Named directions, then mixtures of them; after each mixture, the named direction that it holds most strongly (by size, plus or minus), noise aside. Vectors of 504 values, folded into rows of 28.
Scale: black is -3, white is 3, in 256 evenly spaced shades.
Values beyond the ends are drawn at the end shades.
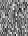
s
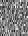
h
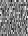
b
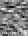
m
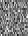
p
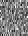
h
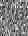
h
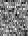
m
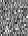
p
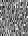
h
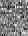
h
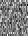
b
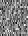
h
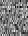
h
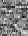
m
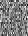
b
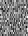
b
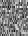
h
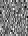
b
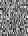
b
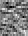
m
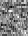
m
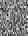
p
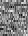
m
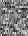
m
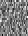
b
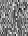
s
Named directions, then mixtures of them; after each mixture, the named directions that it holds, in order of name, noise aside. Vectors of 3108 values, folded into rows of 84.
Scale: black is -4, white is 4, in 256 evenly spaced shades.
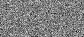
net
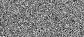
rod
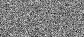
net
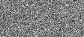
net, rod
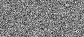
net, rod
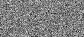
net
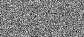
net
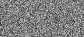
net, rod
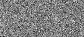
rod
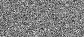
net, rod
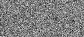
rod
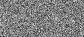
rod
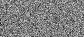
net, rod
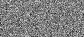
net, rod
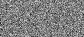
net, rod
